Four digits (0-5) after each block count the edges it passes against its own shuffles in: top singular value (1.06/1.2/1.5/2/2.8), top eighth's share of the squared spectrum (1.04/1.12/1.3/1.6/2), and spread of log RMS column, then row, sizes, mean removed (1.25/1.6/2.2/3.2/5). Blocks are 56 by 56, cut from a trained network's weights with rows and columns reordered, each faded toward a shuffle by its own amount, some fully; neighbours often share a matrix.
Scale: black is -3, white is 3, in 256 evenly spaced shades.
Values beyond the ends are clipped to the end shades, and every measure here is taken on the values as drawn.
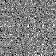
3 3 1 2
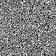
2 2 0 0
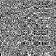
3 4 2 2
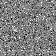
0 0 0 0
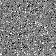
0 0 0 0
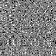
3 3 2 2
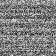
3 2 0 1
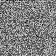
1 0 0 0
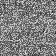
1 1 0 0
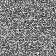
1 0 0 0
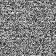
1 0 0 0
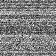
4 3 0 1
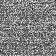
2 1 0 0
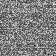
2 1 0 0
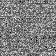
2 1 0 0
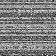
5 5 0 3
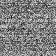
2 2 0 0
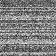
4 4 0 2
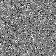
0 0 0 0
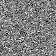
1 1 0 0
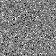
2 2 0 1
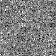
3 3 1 0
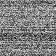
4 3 0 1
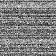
4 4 0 1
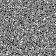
1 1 0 0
